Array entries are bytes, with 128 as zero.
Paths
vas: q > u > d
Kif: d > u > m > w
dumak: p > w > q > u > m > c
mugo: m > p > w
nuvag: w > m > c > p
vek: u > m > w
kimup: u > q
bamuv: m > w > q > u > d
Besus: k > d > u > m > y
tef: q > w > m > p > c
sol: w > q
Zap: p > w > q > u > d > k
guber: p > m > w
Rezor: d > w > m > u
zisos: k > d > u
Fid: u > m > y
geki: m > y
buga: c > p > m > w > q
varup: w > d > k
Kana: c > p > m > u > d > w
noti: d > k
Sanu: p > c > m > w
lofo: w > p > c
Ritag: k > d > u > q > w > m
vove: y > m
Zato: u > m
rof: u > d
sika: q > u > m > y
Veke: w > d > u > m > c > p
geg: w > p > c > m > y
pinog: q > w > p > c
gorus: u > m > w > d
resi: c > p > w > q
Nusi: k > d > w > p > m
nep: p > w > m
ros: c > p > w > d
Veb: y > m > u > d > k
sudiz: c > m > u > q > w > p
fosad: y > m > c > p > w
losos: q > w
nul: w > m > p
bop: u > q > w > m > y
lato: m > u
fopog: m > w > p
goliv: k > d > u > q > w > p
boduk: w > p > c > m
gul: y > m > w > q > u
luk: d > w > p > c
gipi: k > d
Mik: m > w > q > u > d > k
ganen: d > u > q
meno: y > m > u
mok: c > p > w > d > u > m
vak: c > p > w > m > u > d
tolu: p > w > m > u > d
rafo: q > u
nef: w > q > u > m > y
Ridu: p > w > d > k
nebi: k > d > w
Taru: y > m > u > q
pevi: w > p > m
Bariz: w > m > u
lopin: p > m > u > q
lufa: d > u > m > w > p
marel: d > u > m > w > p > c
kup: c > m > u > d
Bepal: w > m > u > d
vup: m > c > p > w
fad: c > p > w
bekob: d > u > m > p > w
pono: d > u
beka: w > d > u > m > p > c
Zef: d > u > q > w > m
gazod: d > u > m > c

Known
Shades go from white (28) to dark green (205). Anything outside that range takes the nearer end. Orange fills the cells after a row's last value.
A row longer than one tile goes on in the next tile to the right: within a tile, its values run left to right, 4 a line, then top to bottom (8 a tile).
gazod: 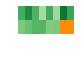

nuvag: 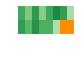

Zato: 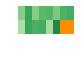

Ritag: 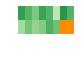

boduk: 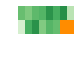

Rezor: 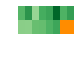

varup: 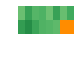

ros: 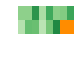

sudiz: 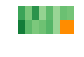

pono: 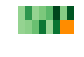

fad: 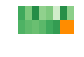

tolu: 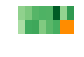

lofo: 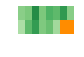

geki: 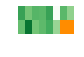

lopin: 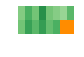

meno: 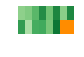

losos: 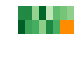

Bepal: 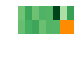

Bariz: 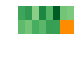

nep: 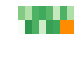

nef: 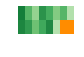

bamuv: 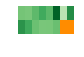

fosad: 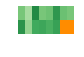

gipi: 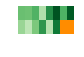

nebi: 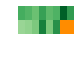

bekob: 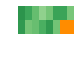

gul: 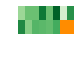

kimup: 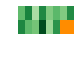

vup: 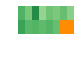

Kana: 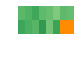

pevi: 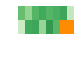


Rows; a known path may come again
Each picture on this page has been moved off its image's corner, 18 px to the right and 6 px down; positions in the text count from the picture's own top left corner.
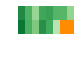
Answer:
bop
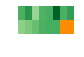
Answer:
Rezor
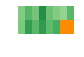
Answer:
lopin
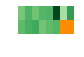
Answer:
Bepal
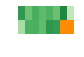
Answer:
Sanu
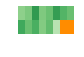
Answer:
pinog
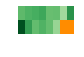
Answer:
Mik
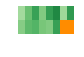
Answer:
vak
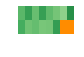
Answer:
lato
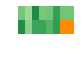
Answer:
fosad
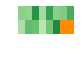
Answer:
ros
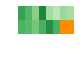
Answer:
sol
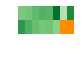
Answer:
bamuv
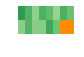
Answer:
Zef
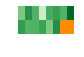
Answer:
noti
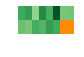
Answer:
Bariz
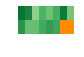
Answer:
Kif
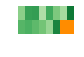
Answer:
kup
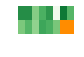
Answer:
Besus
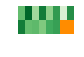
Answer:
rafo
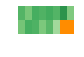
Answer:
dumak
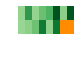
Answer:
pono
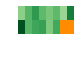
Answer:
Veb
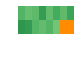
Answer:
Zap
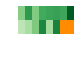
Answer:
zisos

